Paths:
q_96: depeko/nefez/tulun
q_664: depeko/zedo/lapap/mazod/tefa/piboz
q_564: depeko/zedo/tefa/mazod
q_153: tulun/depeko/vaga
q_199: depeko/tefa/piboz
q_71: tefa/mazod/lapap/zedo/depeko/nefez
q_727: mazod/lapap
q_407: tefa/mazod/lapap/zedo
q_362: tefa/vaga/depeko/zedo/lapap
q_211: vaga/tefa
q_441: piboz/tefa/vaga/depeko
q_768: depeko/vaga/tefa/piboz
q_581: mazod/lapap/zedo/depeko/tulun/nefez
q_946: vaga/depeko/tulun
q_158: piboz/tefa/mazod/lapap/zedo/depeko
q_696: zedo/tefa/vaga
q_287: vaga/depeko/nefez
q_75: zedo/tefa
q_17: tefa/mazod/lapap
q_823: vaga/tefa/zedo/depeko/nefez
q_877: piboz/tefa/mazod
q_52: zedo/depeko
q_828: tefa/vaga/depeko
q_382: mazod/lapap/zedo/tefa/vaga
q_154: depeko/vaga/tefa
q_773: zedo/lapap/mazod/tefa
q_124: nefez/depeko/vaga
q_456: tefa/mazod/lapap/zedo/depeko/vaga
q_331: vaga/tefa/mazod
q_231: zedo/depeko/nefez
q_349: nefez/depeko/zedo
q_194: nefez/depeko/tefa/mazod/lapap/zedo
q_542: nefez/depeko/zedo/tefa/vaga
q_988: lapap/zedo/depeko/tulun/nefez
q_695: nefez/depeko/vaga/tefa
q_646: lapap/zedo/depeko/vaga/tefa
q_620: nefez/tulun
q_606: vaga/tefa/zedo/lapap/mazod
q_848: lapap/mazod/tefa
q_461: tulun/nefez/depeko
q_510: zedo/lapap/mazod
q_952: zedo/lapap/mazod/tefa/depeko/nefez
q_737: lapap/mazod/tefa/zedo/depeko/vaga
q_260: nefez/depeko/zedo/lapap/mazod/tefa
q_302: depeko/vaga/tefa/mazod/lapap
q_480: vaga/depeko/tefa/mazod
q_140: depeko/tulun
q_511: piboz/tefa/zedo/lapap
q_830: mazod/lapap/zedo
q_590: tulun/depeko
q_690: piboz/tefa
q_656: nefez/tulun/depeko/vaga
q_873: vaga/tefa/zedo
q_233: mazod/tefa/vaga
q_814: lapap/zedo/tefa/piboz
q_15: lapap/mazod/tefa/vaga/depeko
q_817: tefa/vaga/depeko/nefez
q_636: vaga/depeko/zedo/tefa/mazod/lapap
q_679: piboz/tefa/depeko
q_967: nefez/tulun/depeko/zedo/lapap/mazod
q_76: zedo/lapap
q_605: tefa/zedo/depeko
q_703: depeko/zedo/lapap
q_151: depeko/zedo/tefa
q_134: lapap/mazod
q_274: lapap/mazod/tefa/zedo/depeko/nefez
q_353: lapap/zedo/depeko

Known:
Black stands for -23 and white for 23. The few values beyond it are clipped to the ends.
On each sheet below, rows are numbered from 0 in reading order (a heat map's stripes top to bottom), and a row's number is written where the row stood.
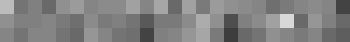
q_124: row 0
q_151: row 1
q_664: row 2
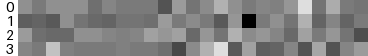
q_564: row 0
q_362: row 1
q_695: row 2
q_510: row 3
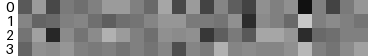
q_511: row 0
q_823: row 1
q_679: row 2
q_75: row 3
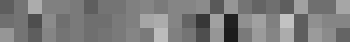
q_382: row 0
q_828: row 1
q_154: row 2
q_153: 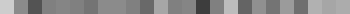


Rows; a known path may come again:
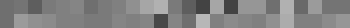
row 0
q_817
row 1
q_75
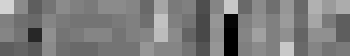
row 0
q_153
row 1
q_302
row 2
q_768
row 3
q_362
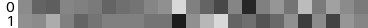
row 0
q_480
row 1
q_76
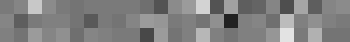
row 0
q_510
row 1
q_823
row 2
q_564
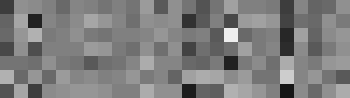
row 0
q_848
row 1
q_679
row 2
q_727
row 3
q_158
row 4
q_873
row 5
q_542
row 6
q_877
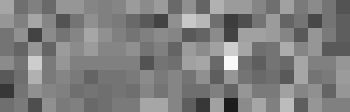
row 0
q_695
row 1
q_353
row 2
q_199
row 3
q_194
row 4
q_581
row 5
q_382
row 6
q_456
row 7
q_828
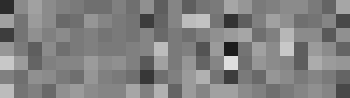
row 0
q_407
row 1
q_703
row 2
q_71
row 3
q_154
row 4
q_140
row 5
q_664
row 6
q_124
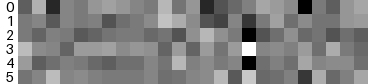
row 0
q_690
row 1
q_211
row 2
q_646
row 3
q_96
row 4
q_636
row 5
q_830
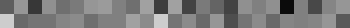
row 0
q_511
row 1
q_287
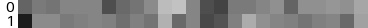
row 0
q_331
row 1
q_17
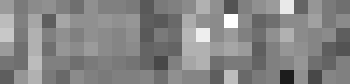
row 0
q_151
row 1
q_967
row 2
q_231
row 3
q_260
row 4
q_952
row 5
q_134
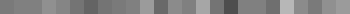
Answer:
q_696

